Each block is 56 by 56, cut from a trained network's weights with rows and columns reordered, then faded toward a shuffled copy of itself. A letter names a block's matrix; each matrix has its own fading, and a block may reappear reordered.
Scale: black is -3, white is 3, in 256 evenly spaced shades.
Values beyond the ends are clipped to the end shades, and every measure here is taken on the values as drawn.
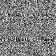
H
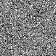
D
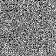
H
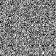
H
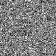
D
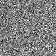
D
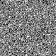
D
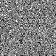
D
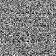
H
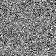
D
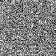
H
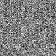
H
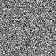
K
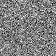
D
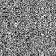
H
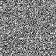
K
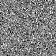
D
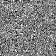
D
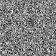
H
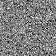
D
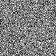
D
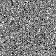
D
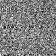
H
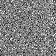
D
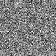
K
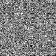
H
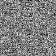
H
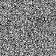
K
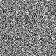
H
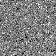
D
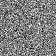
D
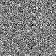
H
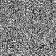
H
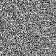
K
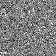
D
